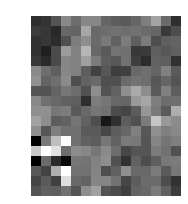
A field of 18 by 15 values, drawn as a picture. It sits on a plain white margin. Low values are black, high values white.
The halves do not mirror each other. An odd patch, rougher than its surroundings, sits in the bottom left. No overall slope runs across the table. The bottom left is the roughest part. Overall the values sit about 40% of the way up the scale.
